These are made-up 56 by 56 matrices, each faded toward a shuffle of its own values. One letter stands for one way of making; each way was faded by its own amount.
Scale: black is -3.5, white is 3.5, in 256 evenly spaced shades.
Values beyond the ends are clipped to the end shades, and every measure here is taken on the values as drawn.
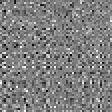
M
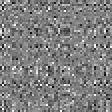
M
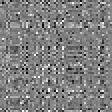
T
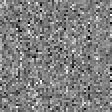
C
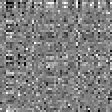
M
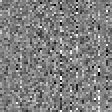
C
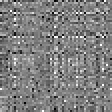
T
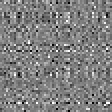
T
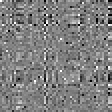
T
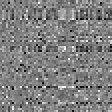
T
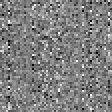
C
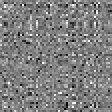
M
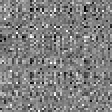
M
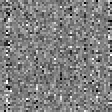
C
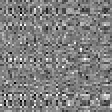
T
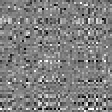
T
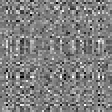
T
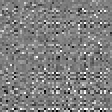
T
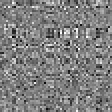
M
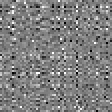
T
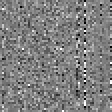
C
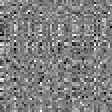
T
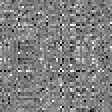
M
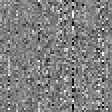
C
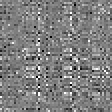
T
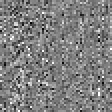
C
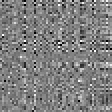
T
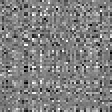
M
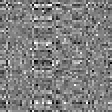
T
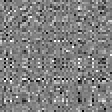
T
